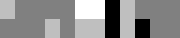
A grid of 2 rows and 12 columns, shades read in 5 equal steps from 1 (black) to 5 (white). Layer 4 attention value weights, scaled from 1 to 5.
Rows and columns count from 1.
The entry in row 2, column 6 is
4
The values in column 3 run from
3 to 3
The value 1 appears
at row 1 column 8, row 2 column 8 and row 2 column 10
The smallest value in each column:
3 3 3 3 3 4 4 1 4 1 3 3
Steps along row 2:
same same up down up same down up down up same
